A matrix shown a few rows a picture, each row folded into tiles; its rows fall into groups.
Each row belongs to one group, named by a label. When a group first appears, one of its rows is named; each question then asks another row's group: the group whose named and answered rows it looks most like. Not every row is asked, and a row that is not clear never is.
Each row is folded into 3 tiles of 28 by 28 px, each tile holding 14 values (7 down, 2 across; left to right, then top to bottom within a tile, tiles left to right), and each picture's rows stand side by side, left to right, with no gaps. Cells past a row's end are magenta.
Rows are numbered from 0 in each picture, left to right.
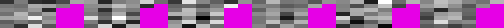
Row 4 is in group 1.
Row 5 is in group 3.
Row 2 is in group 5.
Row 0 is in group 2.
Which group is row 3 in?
5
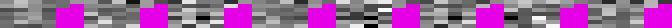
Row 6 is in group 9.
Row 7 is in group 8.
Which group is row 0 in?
3
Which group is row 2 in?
5
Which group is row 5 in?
5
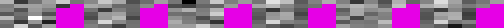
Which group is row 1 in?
3
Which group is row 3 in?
3
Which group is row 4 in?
8
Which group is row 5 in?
3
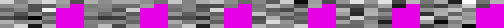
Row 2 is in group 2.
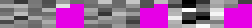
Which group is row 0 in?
8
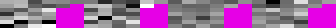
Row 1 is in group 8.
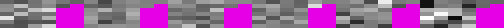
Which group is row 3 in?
8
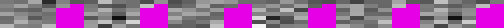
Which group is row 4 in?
8
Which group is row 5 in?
5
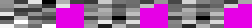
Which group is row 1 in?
5
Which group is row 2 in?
5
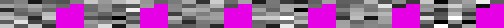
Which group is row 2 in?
1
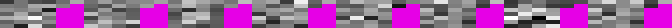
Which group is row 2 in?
3
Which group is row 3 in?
1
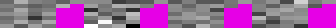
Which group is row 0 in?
5
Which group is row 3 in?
1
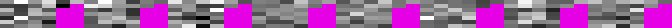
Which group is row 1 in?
3
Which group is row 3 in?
1
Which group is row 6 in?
3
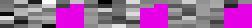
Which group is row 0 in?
1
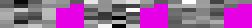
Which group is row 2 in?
3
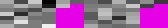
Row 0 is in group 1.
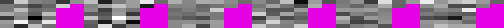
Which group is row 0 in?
5
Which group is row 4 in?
1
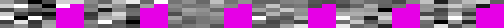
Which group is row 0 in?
8
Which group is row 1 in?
3
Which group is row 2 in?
1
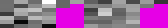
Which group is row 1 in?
8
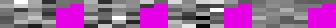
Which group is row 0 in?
3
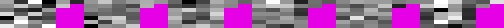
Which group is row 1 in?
9
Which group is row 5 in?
3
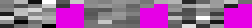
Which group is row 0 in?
1
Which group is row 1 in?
3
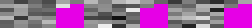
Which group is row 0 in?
8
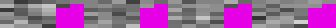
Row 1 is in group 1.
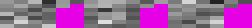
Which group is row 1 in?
3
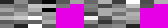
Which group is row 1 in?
1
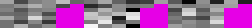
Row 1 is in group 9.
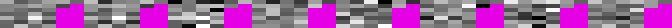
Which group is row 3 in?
8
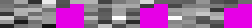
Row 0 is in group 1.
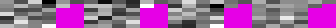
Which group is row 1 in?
8
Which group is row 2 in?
9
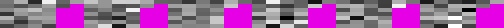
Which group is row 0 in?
1
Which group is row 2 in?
8
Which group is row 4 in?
8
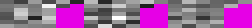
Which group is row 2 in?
5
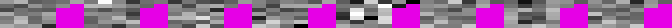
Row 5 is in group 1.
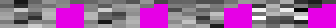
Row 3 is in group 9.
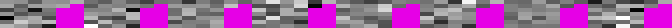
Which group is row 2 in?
8
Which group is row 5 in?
1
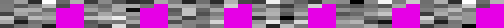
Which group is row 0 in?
1
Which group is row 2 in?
8
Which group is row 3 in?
5
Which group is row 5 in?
1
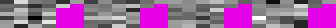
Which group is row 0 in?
5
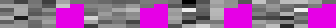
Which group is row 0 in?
8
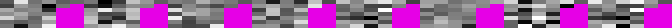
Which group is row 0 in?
9
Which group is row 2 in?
9
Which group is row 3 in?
8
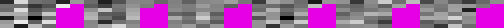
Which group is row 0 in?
5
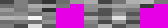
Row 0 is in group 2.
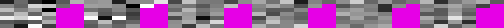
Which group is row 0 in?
2
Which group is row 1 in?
8
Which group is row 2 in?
5
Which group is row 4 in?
9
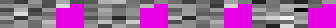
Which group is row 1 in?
5
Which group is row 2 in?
8
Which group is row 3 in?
2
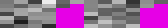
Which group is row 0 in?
1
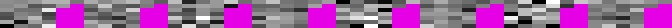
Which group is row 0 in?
9
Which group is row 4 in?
2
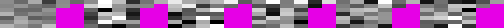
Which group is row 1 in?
3
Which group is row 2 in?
9
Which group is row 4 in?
1
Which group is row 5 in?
2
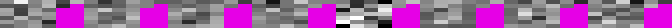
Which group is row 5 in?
3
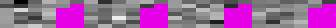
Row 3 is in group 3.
